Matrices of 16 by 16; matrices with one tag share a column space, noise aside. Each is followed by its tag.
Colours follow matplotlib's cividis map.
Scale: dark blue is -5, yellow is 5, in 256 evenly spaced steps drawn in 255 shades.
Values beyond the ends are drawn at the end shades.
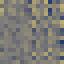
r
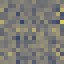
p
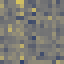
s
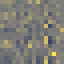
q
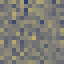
r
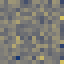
s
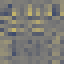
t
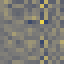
r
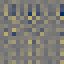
t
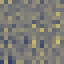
q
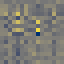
t
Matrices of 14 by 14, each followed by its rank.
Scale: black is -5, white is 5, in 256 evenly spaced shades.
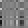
one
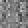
three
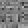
three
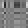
one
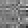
two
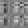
two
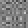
two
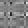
two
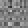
two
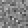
full rank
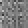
three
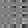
one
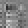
two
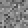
full rank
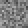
full rank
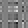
one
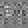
three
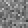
full rank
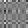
one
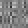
two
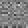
three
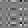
one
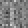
three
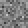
full rank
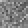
full rank
